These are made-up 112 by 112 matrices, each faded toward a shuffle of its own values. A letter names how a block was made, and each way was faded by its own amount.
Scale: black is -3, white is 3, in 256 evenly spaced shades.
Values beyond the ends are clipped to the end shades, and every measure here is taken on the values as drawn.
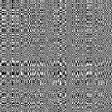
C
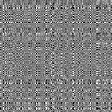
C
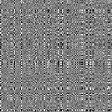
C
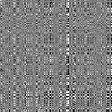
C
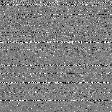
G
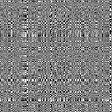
C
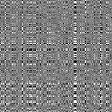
C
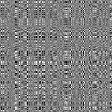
C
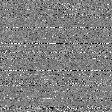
G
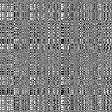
C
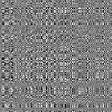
C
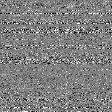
G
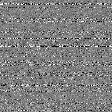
G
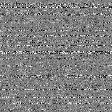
G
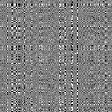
C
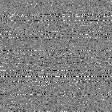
G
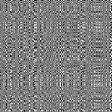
C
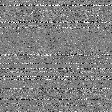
G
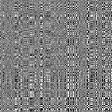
C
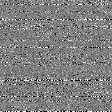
G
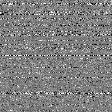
G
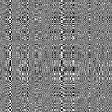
C
